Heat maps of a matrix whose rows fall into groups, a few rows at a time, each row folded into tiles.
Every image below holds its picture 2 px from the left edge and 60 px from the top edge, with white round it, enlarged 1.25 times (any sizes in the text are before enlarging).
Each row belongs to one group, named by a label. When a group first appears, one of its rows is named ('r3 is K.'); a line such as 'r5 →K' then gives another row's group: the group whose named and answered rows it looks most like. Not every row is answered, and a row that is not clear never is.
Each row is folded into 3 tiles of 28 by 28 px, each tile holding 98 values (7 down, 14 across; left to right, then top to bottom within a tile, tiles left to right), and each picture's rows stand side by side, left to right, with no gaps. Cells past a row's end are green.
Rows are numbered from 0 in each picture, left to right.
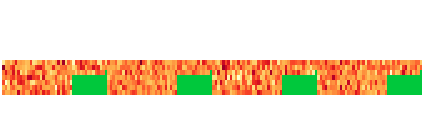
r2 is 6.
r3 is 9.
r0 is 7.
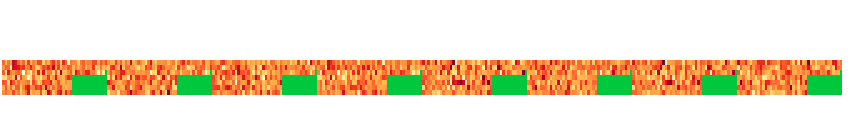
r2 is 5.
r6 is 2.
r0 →6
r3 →6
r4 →2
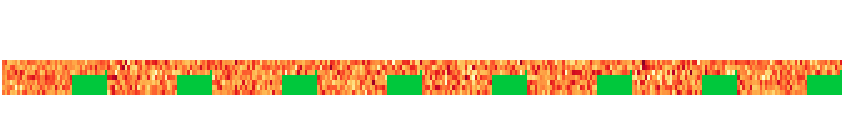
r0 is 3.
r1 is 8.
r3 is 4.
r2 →9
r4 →5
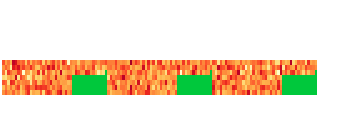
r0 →6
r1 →9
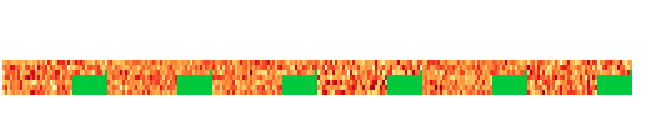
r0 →7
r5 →7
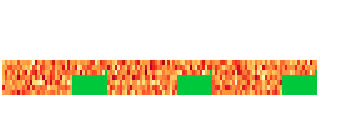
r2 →5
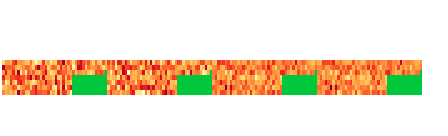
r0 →7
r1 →6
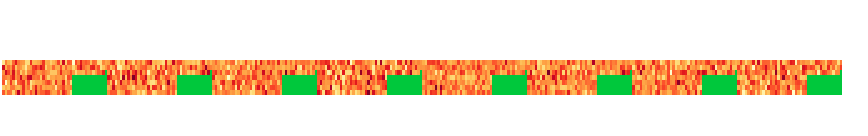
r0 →7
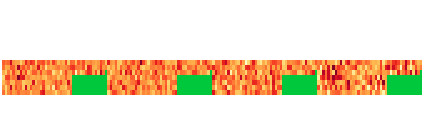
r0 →9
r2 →7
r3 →9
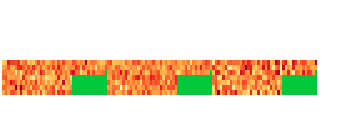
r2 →4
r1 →3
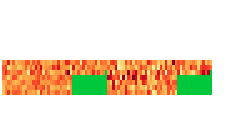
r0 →4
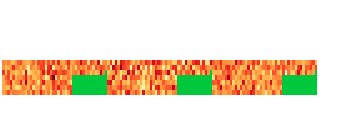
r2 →9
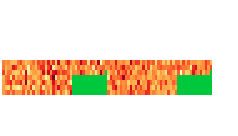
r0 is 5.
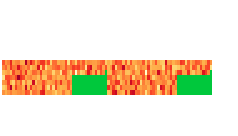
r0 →9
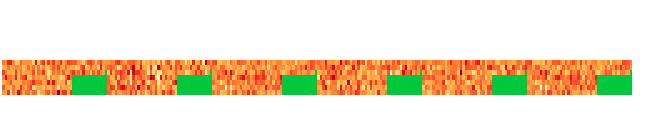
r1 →5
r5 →3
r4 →8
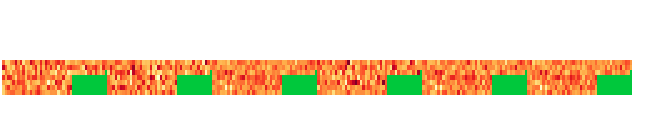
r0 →8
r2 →3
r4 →3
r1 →5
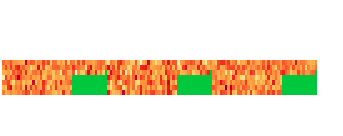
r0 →9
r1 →7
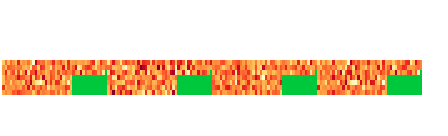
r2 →5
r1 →4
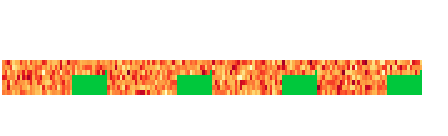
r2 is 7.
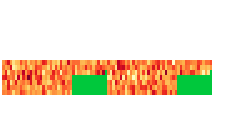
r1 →6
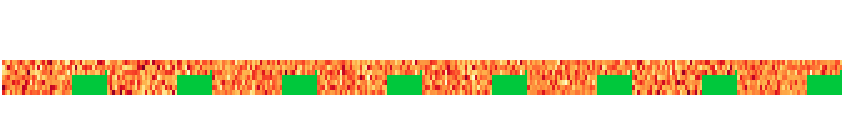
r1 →4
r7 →9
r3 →5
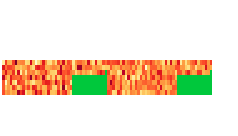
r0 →7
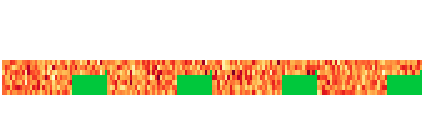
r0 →5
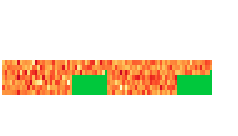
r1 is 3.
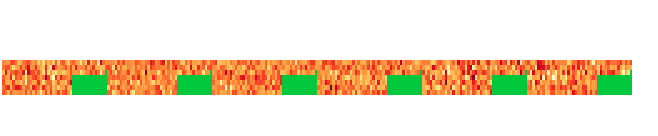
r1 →8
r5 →6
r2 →3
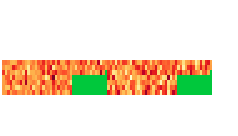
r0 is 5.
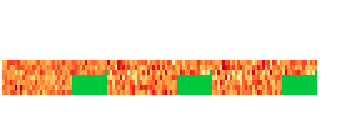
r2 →6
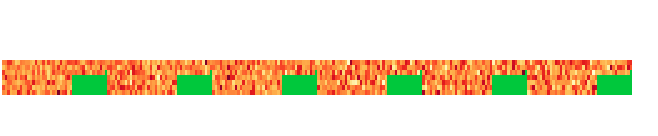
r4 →7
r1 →5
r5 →8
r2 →9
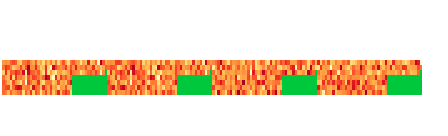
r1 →5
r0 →5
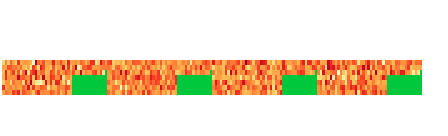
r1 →3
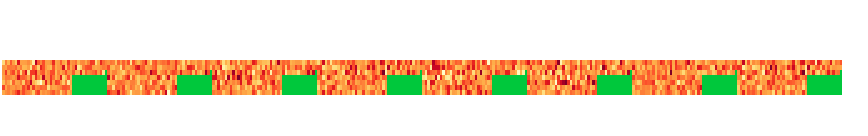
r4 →6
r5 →2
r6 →8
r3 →4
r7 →4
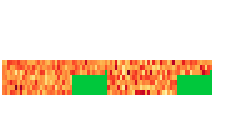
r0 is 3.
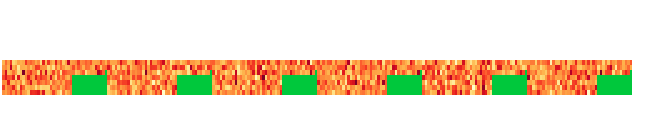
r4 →7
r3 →2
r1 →8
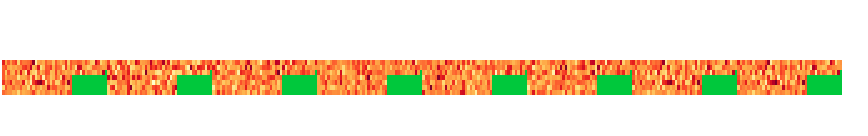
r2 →4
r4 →9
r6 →2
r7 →2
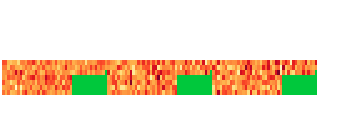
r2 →4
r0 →3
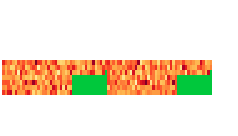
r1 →2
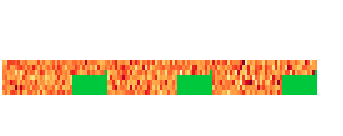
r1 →9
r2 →2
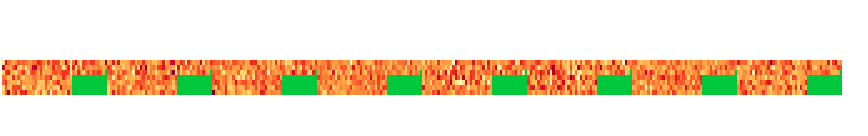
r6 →3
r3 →7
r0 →4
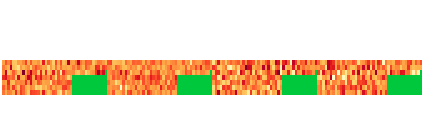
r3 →6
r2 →4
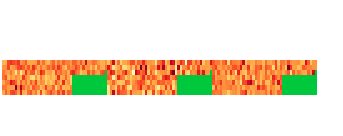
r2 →2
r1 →4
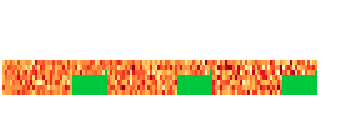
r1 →5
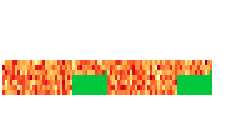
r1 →5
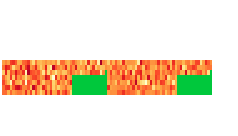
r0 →5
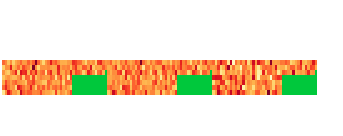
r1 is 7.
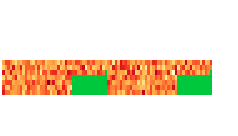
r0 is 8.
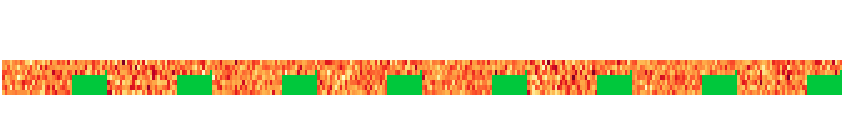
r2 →9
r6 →3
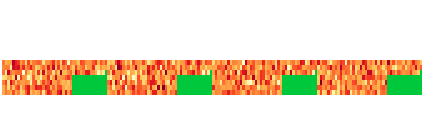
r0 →6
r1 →6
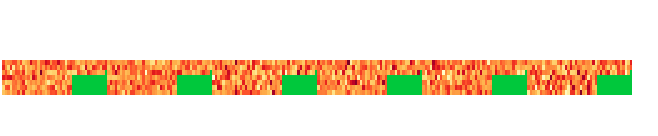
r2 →9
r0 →8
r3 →2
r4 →6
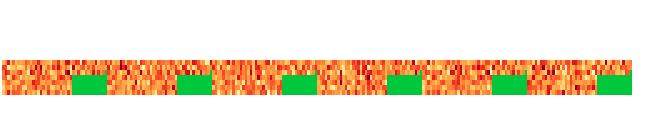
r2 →8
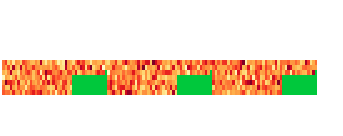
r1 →4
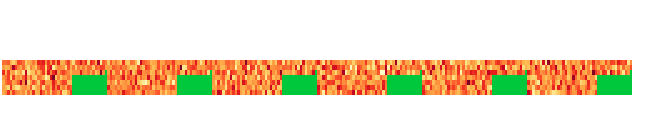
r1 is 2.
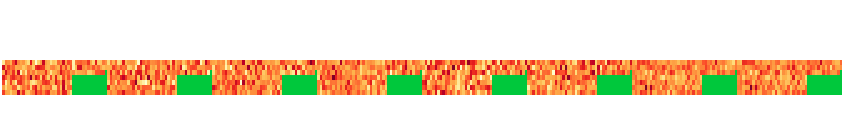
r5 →4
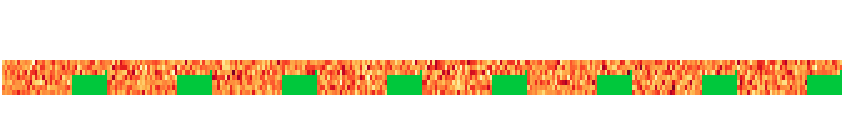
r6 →9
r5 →2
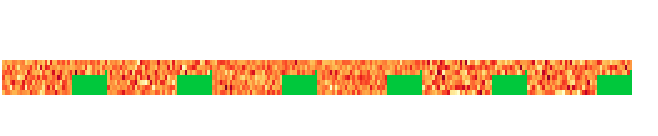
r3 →3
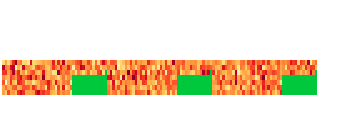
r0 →7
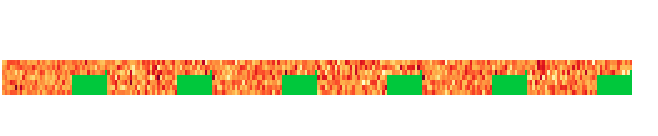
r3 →8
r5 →6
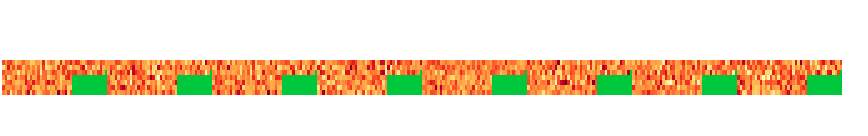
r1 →5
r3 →4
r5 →2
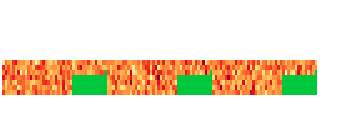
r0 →7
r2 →9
